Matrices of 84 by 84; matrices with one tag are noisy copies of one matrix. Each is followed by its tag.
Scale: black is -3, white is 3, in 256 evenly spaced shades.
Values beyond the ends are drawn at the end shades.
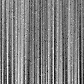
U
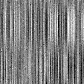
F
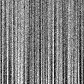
U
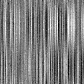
F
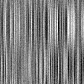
F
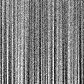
U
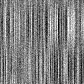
F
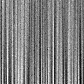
U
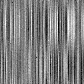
F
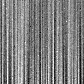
U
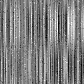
F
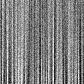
U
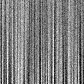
U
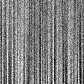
U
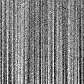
U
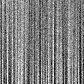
U
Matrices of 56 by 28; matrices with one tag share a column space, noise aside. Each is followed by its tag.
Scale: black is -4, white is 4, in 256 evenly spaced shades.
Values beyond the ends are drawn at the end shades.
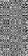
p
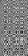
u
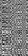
u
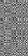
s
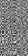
u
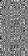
p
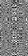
s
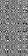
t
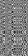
u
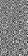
u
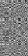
s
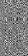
s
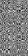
t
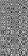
u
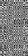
p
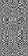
s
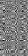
t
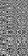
u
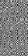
s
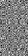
p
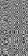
u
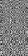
u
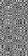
p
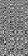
u
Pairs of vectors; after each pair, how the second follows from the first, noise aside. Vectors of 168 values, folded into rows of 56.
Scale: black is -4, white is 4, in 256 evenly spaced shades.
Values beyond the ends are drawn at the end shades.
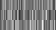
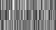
reversed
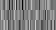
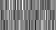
negated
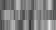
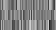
sign-scrambled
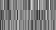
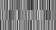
sign-scrambled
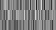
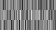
reversed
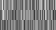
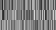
negated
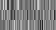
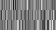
reversed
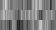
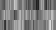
reversed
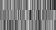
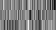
copied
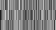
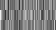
negated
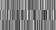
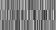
copied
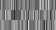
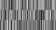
reversed
